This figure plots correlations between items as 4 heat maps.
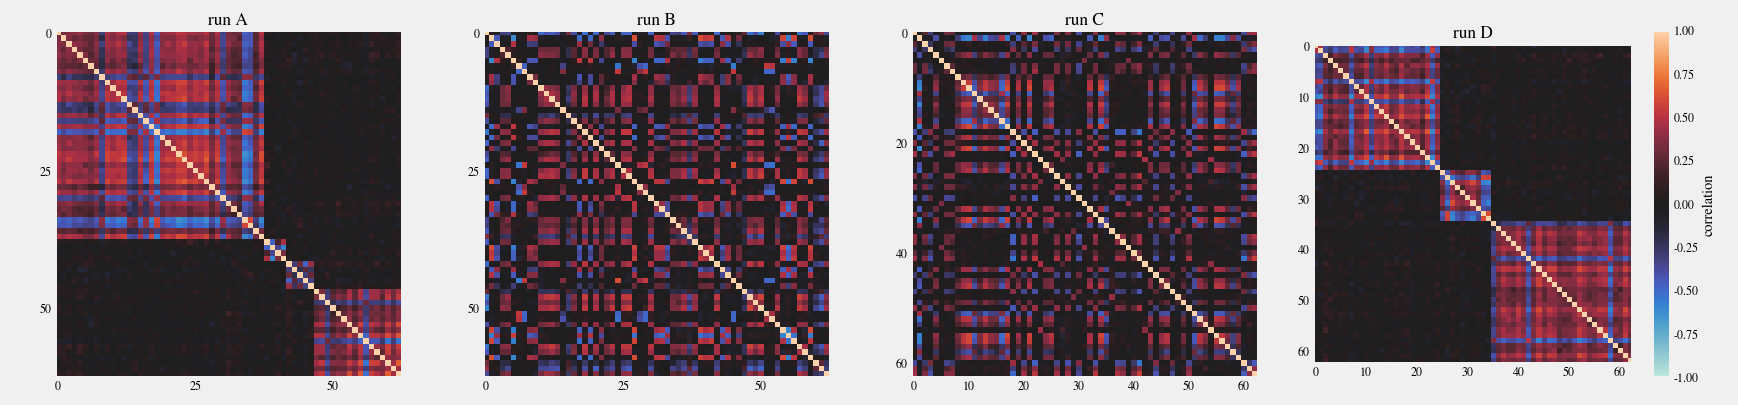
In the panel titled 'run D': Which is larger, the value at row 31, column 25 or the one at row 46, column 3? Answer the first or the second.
the first
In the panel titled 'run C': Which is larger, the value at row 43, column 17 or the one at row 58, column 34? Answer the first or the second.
the first
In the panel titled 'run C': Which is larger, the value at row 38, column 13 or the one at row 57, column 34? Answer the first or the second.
the second
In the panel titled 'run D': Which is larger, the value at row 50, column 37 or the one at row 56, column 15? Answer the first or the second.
the first
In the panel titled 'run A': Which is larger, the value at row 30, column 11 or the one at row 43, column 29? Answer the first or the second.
the second
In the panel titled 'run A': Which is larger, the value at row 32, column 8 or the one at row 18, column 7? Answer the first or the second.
the first
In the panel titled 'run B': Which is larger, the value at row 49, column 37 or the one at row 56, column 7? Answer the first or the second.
the second
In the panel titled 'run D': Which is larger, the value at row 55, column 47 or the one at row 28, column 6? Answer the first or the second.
the first
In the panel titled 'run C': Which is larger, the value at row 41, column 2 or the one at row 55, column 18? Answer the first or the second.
the first
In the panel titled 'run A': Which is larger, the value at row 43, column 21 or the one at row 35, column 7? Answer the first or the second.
the first
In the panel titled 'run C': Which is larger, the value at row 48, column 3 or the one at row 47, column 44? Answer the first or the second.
the second
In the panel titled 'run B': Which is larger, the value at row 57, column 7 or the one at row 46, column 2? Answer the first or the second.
the first
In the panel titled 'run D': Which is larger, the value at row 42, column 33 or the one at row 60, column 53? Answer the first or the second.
the second
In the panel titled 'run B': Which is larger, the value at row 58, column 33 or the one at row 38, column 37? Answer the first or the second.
the first
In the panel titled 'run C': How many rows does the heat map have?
63
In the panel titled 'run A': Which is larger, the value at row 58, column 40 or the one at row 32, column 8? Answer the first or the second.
the first
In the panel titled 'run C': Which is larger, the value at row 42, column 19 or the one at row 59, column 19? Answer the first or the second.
the second
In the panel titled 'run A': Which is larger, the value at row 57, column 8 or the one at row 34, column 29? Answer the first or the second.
the first
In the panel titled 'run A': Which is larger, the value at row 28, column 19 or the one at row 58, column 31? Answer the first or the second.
the first
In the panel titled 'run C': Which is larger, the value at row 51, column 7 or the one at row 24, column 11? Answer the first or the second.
the first
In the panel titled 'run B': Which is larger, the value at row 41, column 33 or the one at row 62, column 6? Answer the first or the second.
the second
